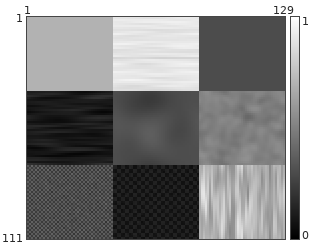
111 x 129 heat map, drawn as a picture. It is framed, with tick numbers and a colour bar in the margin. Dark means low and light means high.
It is made of 3 by 3 panels. Panel 1,1: high, flat. Panel 1,2: very high, streaked across, faint in contrast. Panel 1,3: low, flat. Panel 2,1: very low, streaked across, faint in contrast. Panel 2,2: low, smooth, faint in contrast. Panel 2,3: middling, blotchy, faint in contrast. Panel 3,1: low, checkered. Panel 3,2: very low, checkered, faint in contrast. Panel 3,3: high, streaked downward.
